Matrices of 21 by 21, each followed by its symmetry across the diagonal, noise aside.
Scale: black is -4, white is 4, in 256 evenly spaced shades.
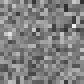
neither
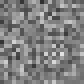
symmetric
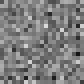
symmetric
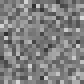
symmetric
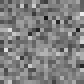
neither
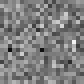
neither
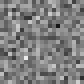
antisymmetric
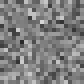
antisymmetric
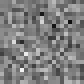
antisymmetric
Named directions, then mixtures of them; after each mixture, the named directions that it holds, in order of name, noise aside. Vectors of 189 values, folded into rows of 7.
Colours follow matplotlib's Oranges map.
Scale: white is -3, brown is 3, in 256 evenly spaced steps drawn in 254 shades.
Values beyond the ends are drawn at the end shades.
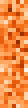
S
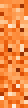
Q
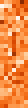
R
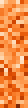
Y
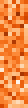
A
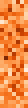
Q, S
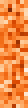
S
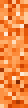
A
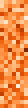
Q, S, Y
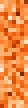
A, R, S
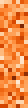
A, Y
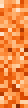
Q, Y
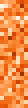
Q, R, S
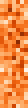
S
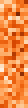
A, R, S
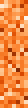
Q, R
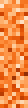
A, Q, Y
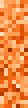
Q, Y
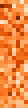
A, R, S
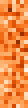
S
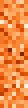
A, Q, R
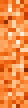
S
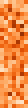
A, S, Y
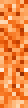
A, Q, S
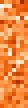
R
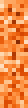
R, S, Y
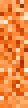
Q, S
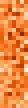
S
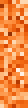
A, Q, R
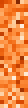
A, Y
